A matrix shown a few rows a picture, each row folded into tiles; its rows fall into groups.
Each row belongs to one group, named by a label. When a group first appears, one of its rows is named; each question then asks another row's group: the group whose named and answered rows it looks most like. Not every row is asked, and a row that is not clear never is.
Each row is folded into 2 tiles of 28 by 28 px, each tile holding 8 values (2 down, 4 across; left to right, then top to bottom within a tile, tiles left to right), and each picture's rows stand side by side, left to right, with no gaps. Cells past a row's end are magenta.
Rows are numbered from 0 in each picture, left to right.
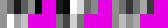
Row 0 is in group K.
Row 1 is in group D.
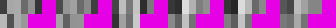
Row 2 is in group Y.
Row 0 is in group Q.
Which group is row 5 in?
D
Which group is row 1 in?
Q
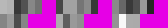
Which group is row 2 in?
K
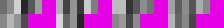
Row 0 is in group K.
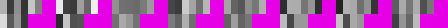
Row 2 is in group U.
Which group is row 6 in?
Q
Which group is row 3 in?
D
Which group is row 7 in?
Y
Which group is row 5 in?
Q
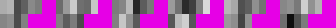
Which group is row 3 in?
U
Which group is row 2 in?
K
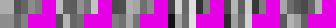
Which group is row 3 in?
Y
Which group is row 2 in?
D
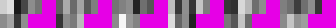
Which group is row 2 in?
K
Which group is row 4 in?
D
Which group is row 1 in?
Y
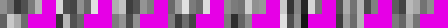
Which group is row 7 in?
D
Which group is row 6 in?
Y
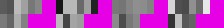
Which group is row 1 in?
Q
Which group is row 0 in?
D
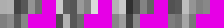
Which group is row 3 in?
D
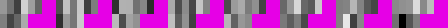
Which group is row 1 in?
Y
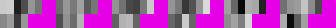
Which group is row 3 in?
U
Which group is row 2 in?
U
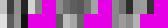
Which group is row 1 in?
U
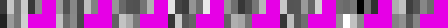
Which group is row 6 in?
K
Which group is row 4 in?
U
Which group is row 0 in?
Y
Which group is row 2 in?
U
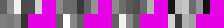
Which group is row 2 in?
U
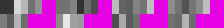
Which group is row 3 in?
U
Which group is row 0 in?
D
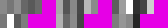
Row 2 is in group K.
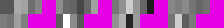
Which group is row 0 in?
D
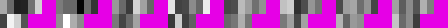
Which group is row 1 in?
K
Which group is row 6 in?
Q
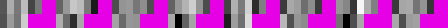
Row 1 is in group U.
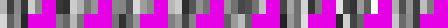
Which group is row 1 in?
D
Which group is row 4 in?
U
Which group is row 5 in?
Y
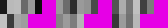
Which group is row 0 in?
Q
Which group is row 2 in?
Y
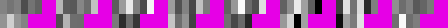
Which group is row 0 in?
K
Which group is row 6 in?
Y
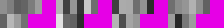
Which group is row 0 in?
U
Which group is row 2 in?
Q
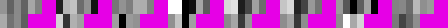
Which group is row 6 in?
K
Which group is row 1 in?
Q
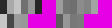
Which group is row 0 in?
Q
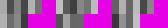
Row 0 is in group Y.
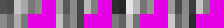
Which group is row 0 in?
D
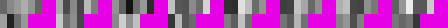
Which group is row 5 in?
D
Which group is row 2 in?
K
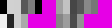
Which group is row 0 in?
Q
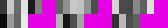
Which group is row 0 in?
Y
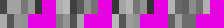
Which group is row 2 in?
Q
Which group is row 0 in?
Q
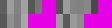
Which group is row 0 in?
Y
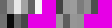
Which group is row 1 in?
Q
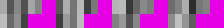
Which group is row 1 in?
Y
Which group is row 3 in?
K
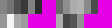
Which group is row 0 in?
K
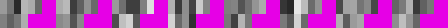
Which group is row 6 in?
Q
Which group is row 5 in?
D
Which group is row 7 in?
K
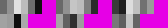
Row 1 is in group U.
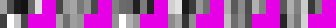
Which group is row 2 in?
K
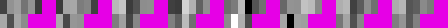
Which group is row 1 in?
Q
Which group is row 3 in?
D
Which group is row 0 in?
Q
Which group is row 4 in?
K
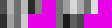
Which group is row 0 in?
Y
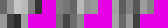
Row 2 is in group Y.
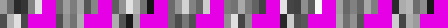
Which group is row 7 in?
Q
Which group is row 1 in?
Y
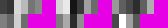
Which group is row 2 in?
U
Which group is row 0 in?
D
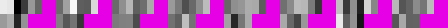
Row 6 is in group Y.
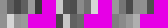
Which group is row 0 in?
K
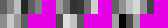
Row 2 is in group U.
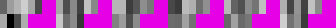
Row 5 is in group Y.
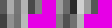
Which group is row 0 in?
Y
